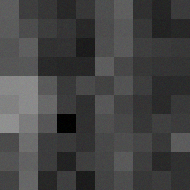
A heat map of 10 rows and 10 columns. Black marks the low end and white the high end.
Odd patch: higher, in the middle left. Calmest part: middle right. Stripes: upright, repeating 2 times. Ninth with the highest average: middle left.
